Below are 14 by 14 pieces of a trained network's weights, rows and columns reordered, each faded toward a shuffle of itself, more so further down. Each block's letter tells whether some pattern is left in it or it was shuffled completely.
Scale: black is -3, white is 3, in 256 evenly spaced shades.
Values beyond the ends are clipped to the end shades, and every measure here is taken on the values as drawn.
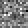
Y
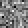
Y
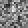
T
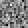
Y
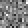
Y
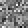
T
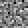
Y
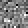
Y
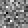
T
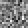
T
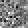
Y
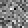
Y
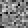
T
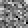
Y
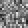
T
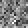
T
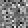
Y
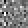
T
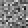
Y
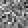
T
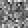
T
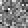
Y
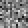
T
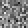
Y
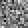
Y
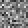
T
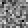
Y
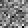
T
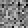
Y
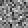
Y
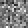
Y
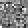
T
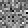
T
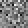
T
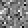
Y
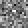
Y
